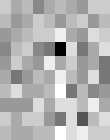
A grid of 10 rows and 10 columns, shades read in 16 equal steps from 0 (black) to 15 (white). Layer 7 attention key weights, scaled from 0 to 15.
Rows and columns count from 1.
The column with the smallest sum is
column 8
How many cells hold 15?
2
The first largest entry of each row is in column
1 4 6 7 5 6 6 9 7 6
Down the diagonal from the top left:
12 9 11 8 14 14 7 11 11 12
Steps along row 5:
up down down up down up down up down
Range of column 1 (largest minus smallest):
4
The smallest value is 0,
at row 4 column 6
